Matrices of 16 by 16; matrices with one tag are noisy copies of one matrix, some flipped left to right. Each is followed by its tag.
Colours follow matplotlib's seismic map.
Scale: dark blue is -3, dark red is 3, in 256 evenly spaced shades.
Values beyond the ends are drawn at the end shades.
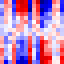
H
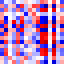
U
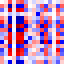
U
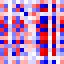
U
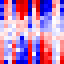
H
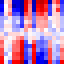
H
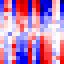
H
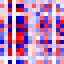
U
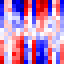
H
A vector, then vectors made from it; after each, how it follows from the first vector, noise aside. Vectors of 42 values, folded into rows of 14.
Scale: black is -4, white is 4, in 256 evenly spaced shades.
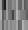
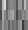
negated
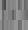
shrunk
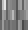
negated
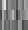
negated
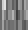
negated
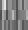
negated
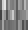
negated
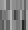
reversed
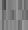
shrunk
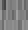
shrunk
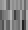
reversed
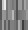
negated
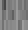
shrunk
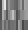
negated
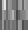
negated
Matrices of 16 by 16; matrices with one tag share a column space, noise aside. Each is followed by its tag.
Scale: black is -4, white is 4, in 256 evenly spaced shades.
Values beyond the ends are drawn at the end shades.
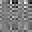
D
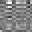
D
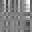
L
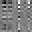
D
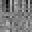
L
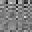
D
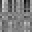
L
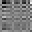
D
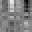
L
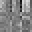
L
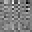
D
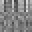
L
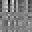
L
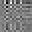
D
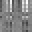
L
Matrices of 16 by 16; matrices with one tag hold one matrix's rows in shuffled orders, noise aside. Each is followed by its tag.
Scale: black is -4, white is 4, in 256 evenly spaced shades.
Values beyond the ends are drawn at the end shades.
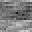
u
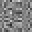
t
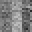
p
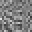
t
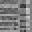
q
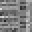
q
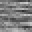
u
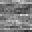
u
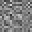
t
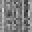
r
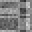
q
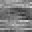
u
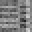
q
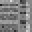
q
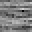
u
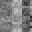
p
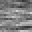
u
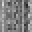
r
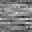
u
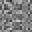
t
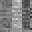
p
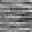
u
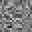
t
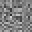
t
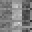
p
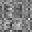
t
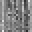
r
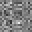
t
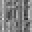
r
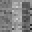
p
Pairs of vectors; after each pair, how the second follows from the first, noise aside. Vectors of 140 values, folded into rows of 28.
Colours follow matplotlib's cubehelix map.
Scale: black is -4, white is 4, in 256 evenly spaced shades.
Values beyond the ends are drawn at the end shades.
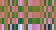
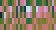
wrapped around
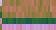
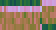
wrapped around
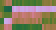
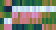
scaled up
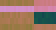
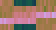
wrapped around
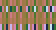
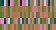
reversed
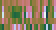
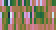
reversed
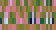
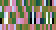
scaled up
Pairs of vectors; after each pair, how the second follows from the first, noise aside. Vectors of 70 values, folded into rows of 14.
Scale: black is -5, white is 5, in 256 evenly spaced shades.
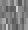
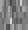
reversed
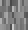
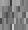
sign-scrambled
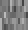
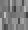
copied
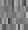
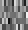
scaled up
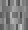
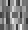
scaled up
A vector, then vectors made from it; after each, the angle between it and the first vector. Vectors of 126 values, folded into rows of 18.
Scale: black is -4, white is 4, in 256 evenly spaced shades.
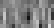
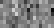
partly aligned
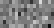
orthogonal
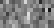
partly opposed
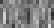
nearly parallel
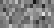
orthogonal
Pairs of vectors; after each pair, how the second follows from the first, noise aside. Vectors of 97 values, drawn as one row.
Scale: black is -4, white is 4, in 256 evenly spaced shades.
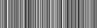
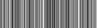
shuffled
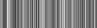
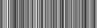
sign-scrambled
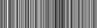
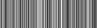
shuffled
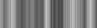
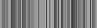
sign-scrambled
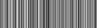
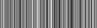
shuffled
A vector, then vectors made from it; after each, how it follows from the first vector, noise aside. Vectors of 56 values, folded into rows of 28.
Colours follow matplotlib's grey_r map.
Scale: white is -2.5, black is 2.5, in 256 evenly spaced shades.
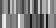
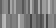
shrunk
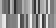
sign-scrambled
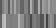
shrunk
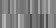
shrunk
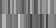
shrunk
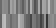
shrunk
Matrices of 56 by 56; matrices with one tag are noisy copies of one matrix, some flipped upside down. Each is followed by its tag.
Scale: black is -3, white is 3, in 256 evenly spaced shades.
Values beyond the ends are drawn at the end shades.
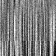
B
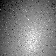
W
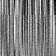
B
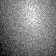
W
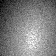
W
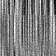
B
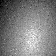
W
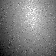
W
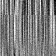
B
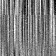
B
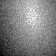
W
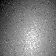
W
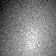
W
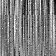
B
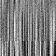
B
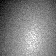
W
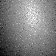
W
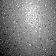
W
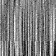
B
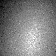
W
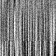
B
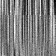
B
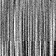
B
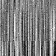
B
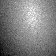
W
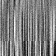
B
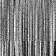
B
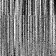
B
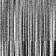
B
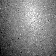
W
